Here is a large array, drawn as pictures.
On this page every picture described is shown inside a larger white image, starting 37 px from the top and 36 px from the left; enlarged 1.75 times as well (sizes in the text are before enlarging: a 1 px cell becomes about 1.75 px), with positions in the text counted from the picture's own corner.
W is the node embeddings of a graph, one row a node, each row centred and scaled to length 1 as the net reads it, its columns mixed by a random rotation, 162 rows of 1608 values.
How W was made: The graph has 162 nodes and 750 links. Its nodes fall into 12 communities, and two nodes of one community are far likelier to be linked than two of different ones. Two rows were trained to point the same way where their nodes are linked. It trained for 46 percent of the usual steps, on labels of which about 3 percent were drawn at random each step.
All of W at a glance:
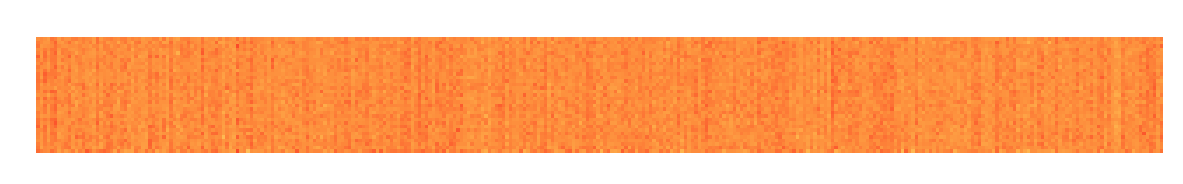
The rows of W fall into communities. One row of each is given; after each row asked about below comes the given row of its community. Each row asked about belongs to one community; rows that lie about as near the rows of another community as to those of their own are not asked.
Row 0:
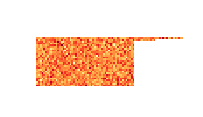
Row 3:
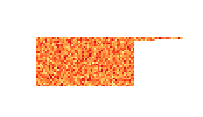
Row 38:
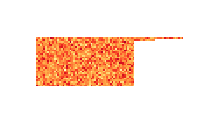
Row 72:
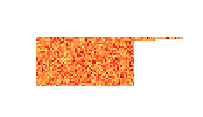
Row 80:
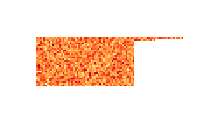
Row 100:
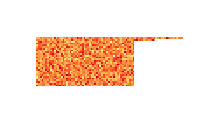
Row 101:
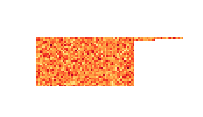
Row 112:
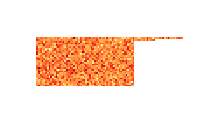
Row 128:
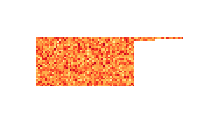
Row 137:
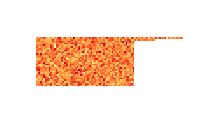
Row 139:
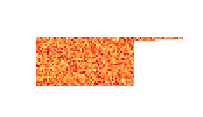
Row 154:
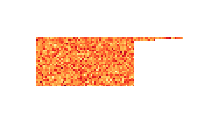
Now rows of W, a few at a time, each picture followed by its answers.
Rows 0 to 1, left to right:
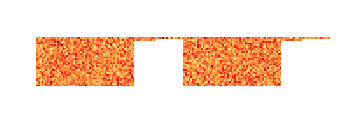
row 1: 137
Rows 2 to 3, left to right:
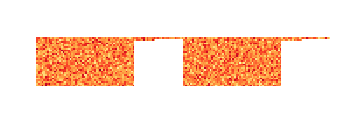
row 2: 112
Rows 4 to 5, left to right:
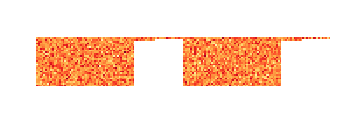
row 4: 100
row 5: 3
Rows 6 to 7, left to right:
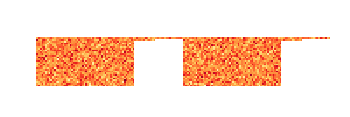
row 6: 154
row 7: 80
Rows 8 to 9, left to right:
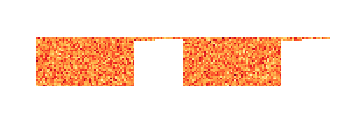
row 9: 3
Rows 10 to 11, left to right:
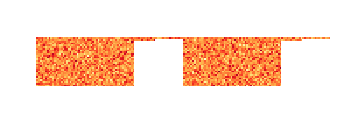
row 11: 137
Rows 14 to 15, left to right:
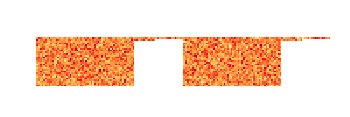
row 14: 154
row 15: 38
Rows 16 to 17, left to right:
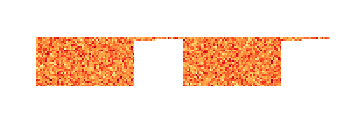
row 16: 72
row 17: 154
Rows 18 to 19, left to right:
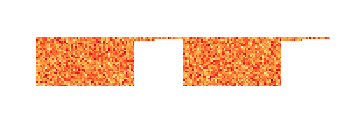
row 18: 154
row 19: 0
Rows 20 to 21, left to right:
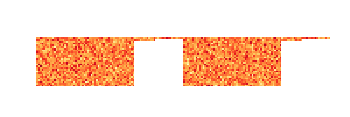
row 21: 3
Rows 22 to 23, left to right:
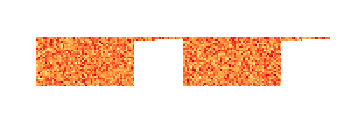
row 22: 112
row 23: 38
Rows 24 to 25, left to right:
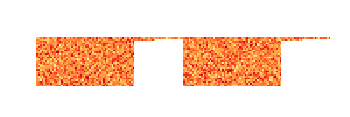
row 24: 137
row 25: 80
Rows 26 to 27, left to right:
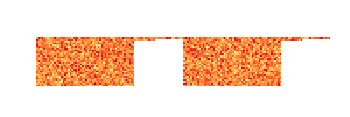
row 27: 128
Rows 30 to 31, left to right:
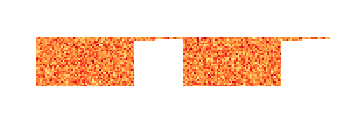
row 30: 72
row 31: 139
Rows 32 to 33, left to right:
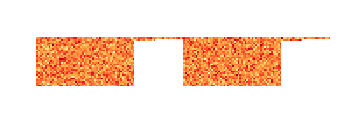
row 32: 80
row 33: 38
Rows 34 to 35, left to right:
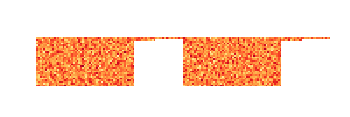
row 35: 101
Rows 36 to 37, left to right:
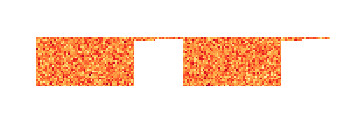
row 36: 0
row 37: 3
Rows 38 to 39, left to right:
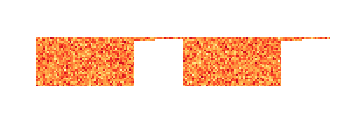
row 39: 80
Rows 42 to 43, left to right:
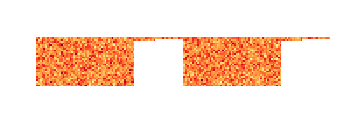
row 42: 0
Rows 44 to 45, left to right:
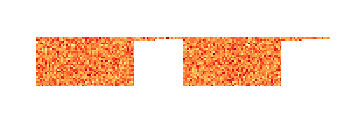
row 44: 3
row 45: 154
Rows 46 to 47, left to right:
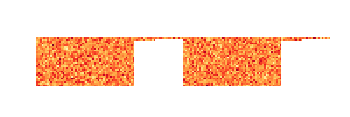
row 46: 80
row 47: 3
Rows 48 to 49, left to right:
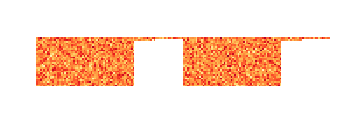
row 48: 72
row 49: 137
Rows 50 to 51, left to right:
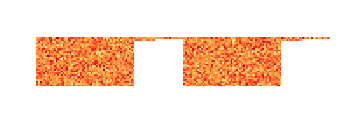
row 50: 139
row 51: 137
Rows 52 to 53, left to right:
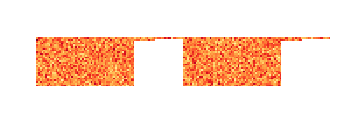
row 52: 154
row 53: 128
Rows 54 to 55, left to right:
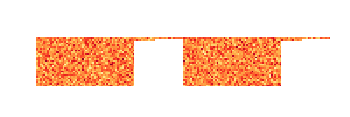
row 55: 128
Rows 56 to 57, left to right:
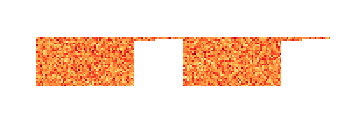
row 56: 154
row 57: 72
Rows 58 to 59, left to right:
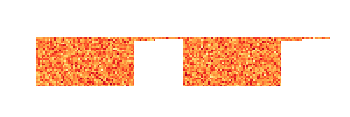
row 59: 137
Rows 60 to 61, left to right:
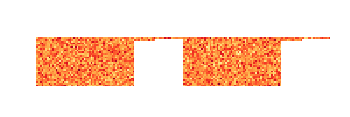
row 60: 154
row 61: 128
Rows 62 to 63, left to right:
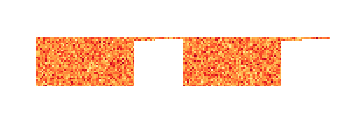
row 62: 80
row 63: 38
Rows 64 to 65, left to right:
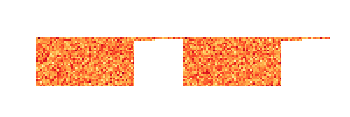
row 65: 128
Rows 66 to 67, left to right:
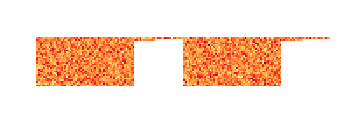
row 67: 0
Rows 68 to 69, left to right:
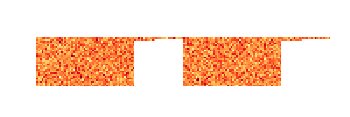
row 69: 139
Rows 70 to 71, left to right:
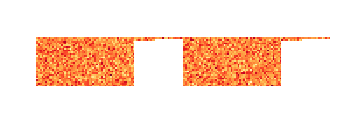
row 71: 80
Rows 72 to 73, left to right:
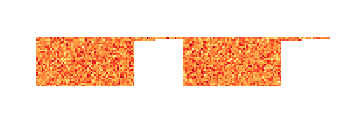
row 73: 112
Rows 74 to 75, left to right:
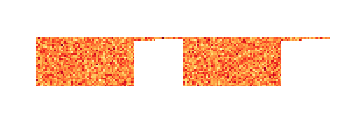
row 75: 137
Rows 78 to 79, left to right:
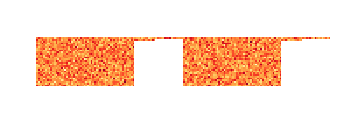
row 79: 80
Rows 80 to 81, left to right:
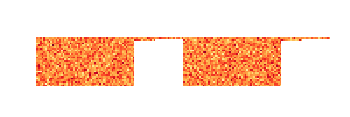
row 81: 137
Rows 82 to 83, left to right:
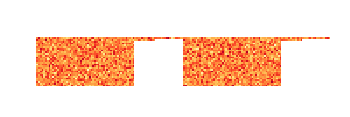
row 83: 100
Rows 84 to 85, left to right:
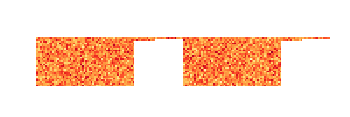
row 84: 72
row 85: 112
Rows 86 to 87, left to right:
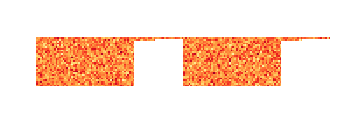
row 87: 80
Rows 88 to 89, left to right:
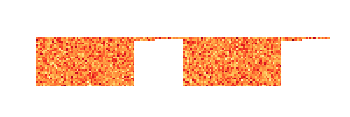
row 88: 154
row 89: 0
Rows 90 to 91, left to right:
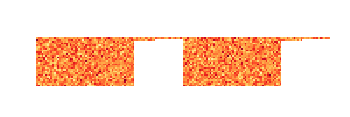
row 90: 154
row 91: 72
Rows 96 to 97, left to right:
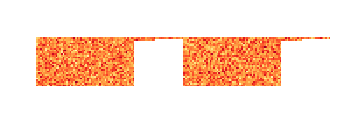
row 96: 112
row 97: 80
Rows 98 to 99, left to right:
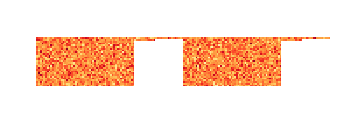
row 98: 38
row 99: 3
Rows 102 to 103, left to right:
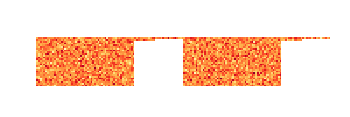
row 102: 72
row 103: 3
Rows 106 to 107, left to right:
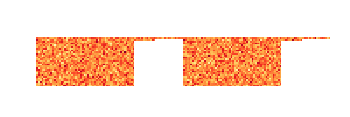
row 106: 137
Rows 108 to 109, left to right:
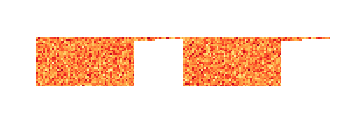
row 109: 112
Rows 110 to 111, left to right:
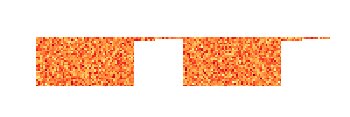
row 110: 0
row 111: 154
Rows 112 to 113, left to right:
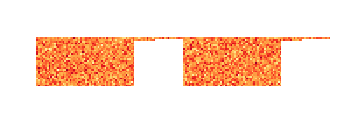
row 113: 112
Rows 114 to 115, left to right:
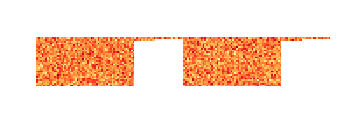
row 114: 100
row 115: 128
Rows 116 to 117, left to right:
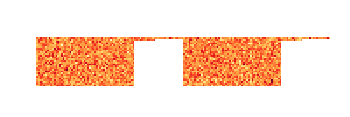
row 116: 112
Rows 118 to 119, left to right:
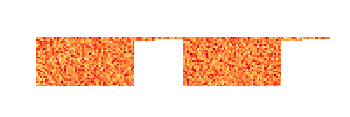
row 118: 137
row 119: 38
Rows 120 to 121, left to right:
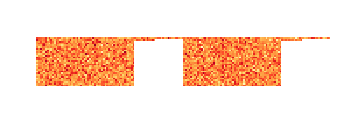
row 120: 112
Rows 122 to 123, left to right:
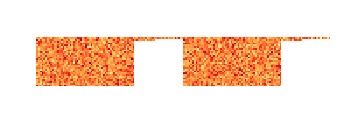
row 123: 3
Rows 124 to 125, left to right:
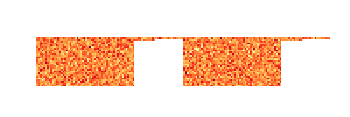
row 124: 128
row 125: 137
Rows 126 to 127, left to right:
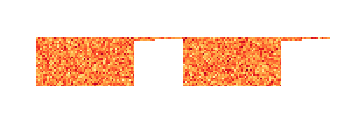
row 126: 128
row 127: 154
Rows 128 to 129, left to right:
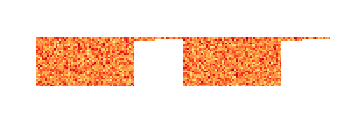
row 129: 3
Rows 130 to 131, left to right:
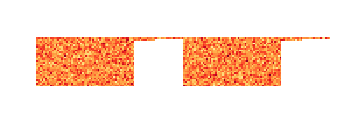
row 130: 128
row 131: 100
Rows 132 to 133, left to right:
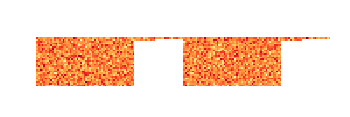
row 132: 139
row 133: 3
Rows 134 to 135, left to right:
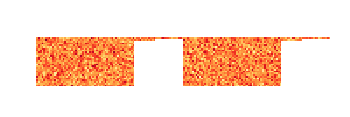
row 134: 100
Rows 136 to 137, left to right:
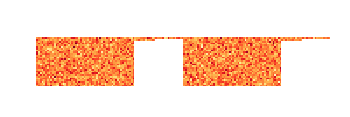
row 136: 80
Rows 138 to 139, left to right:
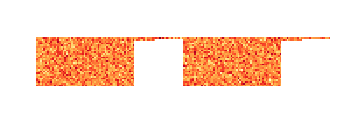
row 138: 3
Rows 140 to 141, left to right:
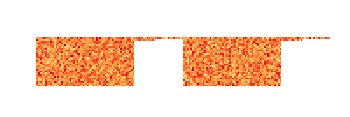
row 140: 137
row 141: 0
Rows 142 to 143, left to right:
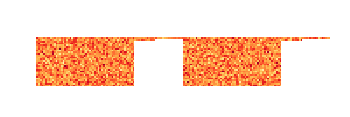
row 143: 139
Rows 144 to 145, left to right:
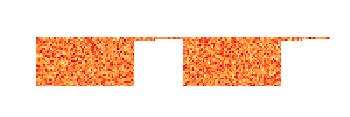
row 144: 139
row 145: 0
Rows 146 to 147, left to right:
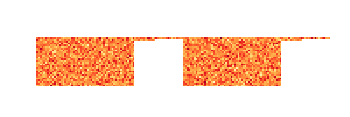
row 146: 3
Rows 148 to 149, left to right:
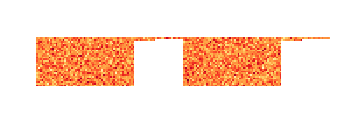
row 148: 100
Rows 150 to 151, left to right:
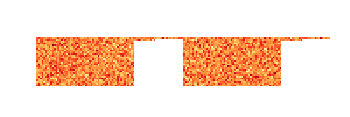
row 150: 0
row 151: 137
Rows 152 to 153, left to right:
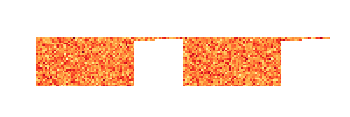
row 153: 101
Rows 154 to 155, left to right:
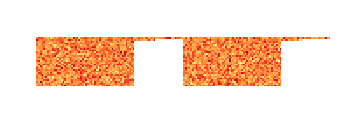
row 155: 80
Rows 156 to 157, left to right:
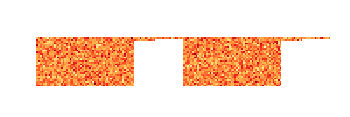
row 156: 154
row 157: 72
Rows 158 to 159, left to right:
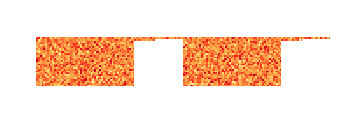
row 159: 80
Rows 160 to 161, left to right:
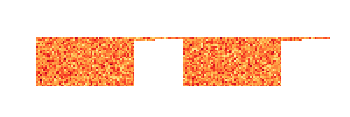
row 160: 38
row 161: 112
